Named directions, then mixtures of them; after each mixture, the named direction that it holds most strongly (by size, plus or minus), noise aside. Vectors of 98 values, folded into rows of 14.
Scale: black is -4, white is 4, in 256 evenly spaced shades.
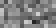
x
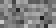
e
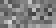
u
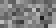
e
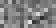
x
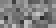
e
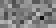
u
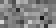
e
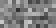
e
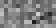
x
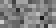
e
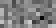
x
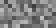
u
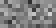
u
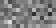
u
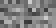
u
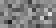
u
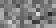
x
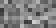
x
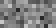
e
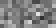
x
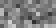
x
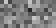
u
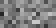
x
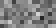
u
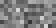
e
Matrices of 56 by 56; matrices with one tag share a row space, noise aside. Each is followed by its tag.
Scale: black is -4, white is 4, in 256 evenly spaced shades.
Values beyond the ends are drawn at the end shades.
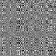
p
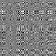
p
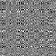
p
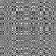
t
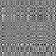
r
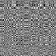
t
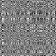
r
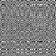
r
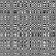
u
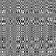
p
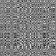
u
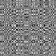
t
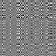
p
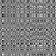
r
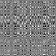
u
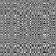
u
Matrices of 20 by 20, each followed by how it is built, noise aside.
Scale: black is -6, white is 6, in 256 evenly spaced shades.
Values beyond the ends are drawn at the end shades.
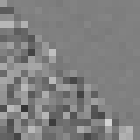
lower triangular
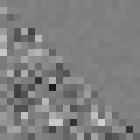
lower triangular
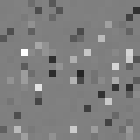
sparse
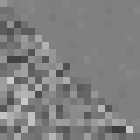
lower triangular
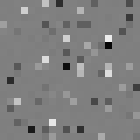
sparse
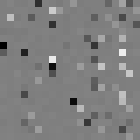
sparse
